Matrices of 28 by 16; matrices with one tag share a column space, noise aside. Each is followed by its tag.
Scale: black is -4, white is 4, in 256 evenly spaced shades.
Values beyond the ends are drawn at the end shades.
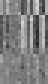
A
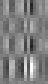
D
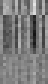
A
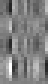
D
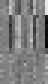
A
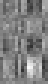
D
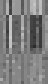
A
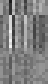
A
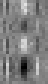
D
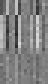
A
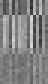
A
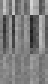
A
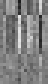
A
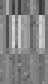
A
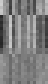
A
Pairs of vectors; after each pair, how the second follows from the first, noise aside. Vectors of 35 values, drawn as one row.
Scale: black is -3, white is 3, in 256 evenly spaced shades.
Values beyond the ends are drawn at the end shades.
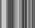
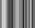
copied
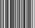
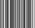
copied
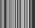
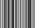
shuffled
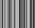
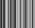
reversed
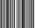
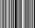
negated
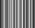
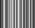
copied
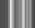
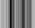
negated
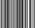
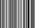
negated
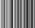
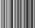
copied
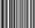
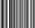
copied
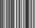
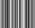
shuffled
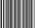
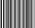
copied
